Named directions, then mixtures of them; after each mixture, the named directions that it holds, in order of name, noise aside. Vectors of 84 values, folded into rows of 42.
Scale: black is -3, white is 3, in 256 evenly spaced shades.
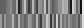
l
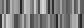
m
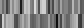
m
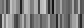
m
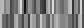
l, m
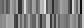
l, m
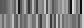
l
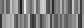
l, m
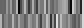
l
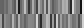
l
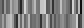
l, m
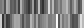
l, m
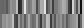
l, m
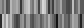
m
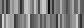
m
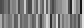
l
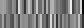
l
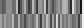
l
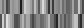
m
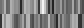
m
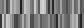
m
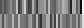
l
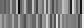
l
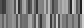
l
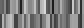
l, m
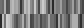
m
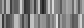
m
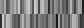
l, m
